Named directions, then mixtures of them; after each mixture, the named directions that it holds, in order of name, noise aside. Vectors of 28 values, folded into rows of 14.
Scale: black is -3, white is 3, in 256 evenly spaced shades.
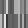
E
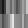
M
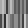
E, M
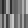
E, M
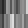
M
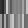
E, M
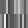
E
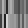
E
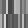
E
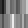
M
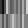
E, M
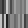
E, M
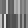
E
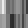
M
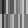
E, M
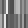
E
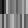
E, M
